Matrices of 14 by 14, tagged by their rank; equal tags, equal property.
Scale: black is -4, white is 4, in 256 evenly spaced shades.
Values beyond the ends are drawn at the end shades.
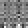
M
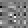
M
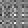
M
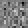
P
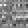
P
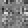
P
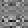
M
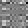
M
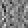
P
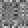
P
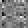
P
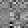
P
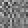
P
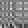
M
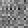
P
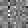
P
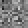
P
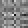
M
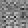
P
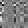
M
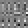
M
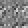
P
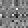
P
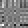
M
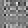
M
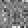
P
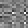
M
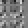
M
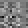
M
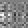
M
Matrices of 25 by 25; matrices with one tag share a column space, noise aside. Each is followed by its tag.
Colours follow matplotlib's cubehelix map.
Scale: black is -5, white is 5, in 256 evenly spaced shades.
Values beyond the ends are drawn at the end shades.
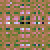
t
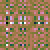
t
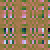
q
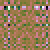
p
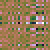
t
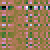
p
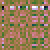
p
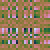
q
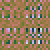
q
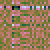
p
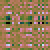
t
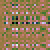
t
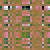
p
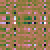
t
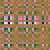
t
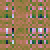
q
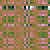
p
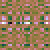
t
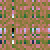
q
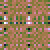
t
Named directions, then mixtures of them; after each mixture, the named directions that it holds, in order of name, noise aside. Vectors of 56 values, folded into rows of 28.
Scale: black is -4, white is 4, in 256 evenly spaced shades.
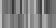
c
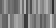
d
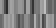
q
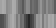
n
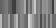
c, d, n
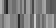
c, q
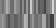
d, q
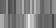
n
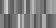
q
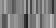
c, d, n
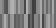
c, d, q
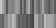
c, n, q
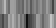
d, n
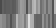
d, n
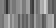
d, q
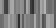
q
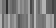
c, d, q
